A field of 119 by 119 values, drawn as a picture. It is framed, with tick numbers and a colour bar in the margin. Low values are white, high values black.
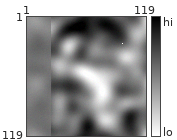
The left part is calmer, up to a seam about 20% of the way across. The centre is the ninth with the lowest average. One lone cell stands out, far lower than its neighbours. The bottom left is the smoothest part.
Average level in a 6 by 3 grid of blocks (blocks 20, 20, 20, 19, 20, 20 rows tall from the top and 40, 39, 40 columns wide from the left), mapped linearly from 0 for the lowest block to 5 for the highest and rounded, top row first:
253 / 221 / 101 / 201 / 211 / 232
